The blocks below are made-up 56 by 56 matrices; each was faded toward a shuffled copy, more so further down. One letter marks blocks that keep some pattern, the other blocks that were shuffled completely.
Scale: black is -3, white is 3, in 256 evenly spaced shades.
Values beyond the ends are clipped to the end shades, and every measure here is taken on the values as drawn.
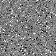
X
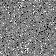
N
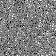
X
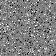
X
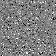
X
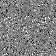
X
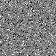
X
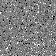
X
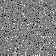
X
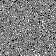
N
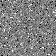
N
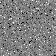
N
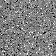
N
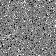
N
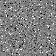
X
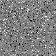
X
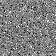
N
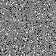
X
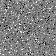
N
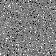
X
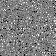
X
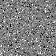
X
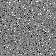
X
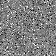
N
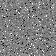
N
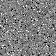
N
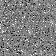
X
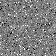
N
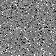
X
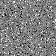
N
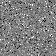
N
